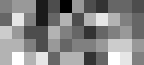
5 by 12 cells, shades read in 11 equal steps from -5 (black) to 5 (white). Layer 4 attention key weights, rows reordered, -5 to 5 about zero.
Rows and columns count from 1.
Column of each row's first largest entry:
2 2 1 10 2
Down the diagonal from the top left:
0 4 -2 -2 -1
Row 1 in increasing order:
-5 -4 -3 -2 -2 -2 -1 -1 0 1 1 1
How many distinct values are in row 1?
7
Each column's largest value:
3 5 2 4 2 2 2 2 4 5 4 1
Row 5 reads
2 5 2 4 -1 2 2 -3 -1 5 4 0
